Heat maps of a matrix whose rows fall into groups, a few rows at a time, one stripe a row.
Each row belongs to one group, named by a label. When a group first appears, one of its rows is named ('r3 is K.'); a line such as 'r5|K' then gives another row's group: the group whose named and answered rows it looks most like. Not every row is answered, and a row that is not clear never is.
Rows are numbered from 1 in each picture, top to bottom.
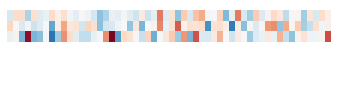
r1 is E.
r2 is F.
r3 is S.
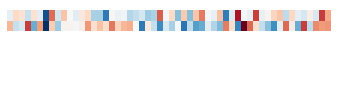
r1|E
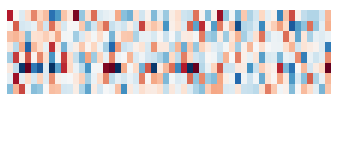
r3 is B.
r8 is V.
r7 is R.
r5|S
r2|R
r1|F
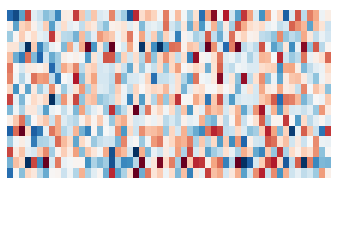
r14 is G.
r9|F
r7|F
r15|E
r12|V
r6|F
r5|S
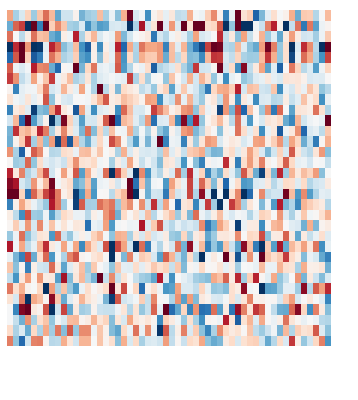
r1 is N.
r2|E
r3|F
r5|V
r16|G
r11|S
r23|G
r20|S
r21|R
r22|B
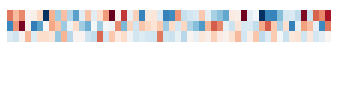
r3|N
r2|V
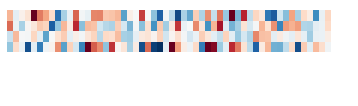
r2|F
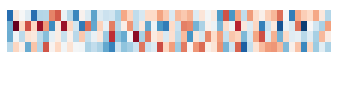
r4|E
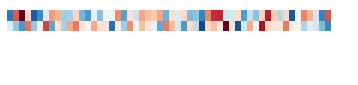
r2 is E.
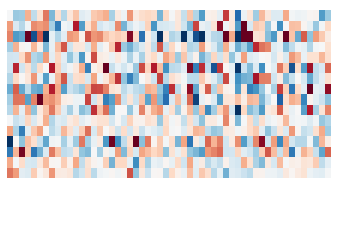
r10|R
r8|R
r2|F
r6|R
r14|V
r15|G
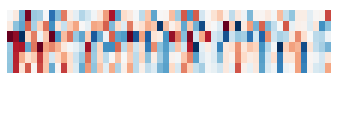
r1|S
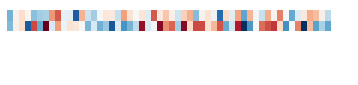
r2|E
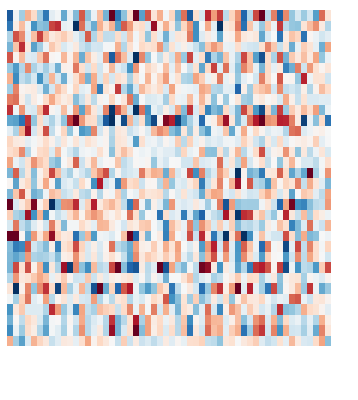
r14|B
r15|F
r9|B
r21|R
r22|B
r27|N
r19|F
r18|V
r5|G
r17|N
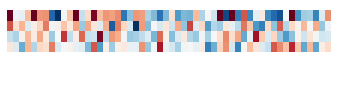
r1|F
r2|G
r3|N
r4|R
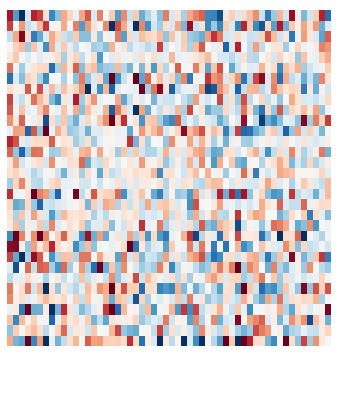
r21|R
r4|E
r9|F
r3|V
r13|B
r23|B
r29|S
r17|V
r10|G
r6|F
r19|S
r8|R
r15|R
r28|G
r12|E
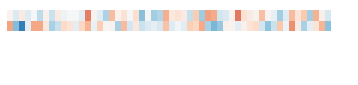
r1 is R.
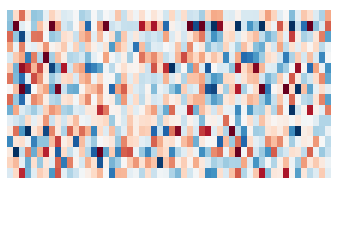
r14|N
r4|G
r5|E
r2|R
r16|B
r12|R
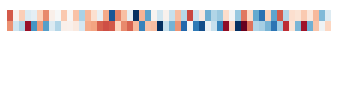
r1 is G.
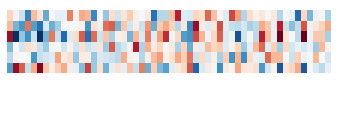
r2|S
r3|S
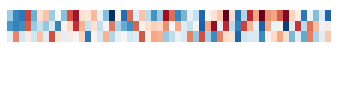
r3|R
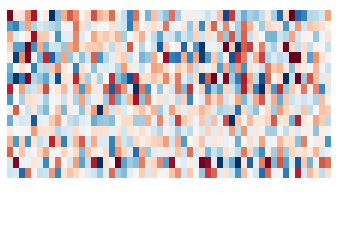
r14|G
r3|F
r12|F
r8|G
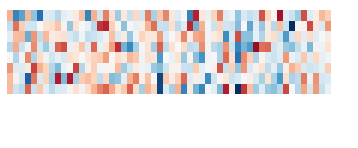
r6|F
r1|S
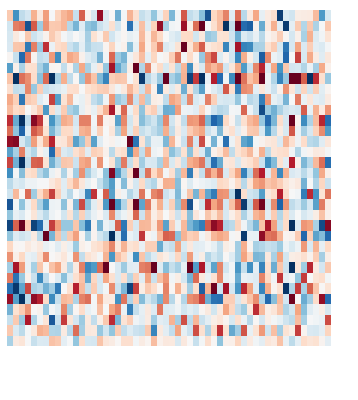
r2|E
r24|G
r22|E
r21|V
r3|R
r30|S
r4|E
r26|S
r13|B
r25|R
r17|E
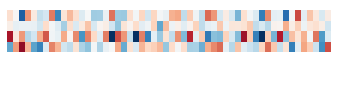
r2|N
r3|G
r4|V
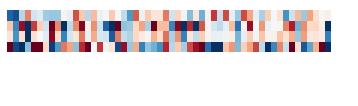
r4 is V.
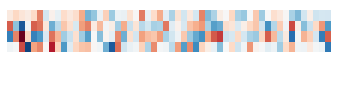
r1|R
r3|V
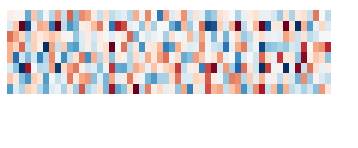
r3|B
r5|S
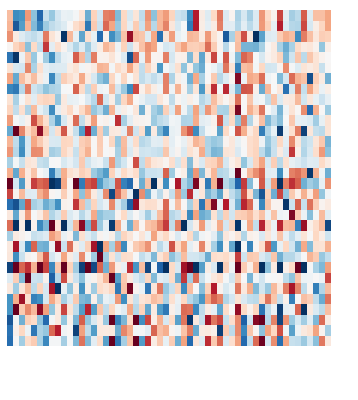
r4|E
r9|N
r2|S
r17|F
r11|F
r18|G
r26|S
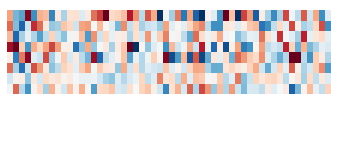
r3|S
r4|B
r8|R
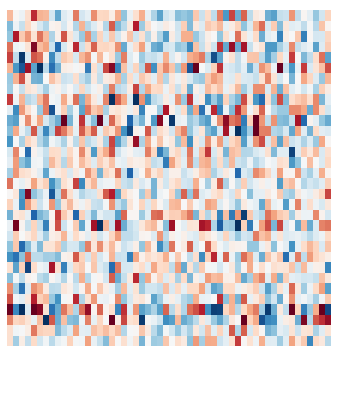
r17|F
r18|S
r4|F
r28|F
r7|V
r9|G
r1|F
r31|F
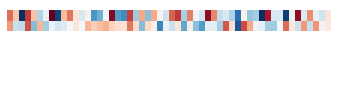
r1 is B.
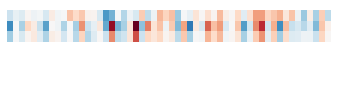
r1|E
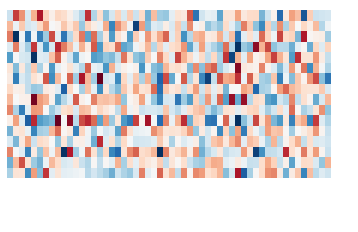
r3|S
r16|E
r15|V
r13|N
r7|N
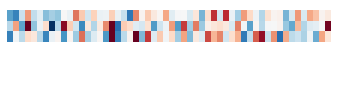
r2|S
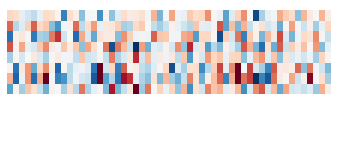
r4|G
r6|N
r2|F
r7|N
